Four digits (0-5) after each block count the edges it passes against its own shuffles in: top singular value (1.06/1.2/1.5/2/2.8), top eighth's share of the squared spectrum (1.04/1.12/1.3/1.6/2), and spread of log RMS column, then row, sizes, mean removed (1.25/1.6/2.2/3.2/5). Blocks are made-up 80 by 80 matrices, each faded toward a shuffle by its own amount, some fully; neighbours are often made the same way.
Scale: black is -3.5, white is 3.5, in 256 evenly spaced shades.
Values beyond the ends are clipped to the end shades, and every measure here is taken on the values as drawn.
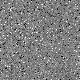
0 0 0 0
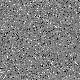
2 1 0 0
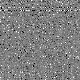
4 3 0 2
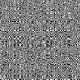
5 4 2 3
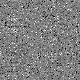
2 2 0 0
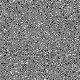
3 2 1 1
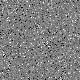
0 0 0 0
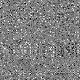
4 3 1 1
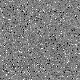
3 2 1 1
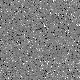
0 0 0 0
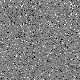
3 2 0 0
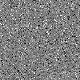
3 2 1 1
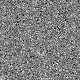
0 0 0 0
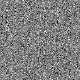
1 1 3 0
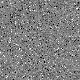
3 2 1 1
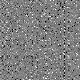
4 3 2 1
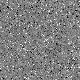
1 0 0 0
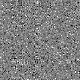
4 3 1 1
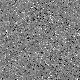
1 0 0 0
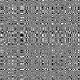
5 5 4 4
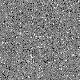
2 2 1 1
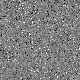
1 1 0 0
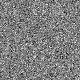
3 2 0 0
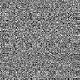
4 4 2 2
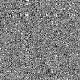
3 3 1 1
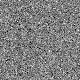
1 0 0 0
